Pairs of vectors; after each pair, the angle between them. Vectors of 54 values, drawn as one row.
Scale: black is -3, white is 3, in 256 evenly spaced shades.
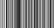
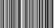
orthogonal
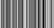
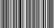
partly aligned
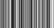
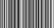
orthogonal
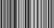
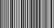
orthogonal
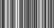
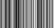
nearly opposite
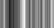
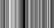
nearly opposite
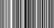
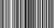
nearly parallel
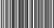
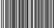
nearly parallel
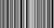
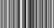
nearly opposite
